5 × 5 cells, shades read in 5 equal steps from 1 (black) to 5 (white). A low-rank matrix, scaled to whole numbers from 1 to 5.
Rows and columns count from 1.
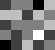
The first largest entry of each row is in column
5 1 5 4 3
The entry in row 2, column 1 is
4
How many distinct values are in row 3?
3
